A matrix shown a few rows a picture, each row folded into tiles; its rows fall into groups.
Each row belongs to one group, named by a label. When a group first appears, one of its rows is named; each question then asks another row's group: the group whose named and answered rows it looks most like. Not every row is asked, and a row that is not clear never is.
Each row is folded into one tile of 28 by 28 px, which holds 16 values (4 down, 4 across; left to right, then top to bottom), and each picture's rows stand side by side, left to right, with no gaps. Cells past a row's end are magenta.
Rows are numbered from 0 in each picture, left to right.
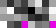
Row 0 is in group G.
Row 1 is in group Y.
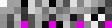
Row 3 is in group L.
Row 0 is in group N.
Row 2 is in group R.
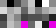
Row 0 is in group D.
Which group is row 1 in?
R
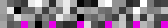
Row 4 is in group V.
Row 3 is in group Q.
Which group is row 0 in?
G
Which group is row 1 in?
N
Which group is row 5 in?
V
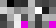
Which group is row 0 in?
D
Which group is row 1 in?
G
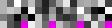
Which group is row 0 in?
Q
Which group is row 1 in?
V
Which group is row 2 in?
Y
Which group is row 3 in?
L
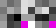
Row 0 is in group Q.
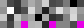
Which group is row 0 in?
G
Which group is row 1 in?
L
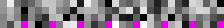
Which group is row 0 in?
N
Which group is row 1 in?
Q
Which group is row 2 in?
L
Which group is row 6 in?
V
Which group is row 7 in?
R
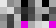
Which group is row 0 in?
N
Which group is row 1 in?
Y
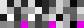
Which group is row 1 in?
G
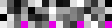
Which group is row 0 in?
V
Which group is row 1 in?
Y
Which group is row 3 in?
L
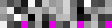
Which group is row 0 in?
G
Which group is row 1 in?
R
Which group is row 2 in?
N
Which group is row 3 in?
V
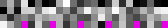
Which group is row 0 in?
Y
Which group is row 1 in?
D
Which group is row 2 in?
N
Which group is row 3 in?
D
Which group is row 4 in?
R
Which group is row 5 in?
D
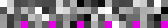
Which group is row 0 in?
N
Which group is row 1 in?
G
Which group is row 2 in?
R
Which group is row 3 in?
D
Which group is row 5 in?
Q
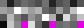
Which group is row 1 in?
G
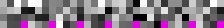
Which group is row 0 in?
Q
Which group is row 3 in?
Q
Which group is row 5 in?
R
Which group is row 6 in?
V
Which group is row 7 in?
Q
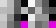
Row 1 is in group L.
